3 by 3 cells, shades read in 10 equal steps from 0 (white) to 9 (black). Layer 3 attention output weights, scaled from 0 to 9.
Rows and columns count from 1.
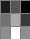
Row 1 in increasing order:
6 8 9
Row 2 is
5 3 7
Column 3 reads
9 7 4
